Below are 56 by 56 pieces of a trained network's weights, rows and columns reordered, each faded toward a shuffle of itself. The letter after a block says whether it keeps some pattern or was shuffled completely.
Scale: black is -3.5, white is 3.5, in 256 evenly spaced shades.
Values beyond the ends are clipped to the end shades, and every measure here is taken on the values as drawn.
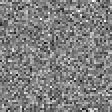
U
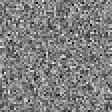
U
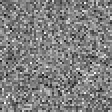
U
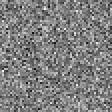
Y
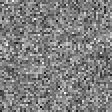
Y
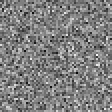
U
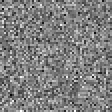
Y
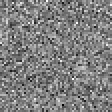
U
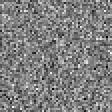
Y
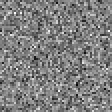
Y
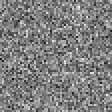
U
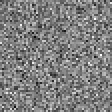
Y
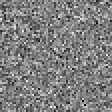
U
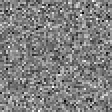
Y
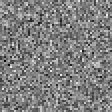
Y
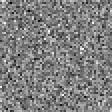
U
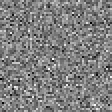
U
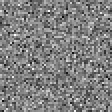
U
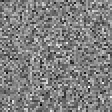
U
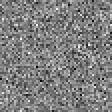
Y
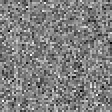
Y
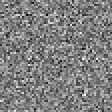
Y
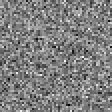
U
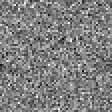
U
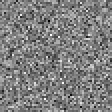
U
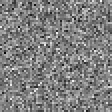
U
